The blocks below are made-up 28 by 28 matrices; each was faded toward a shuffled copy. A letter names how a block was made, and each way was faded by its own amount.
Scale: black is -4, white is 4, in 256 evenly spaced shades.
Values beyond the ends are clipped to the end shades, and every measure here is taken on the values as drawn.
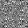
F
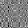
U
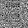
F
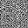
F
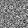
F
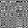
U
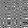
U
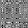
U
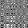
U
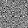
F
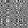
U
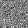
F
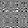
U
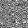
F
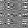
U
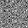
F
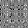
U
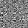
F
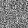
F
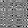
U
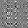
U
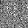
F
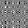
U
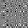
U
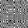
U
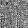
F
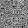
F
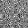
F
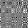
U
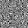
F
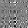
U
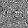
F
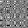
U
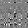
U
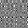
U
